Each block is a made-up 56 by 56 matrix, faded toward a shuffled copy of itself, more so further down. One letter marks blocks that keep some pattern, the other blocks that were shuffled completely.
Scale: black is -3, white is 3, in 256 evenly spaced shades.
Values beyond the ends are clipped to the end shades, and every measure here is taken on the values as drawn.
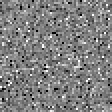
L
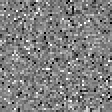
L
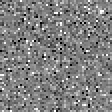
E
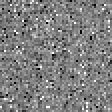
E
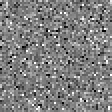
L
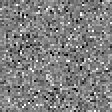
E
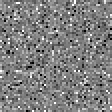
E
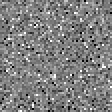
L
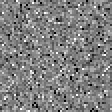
L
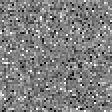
E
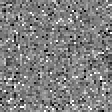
E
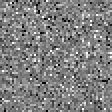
L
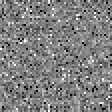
E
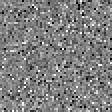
L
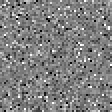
E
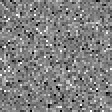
L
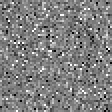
E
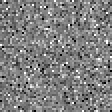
L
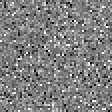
L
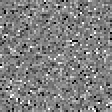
L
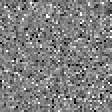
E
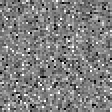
E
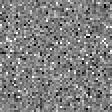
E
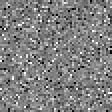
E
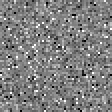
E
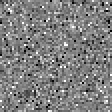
L
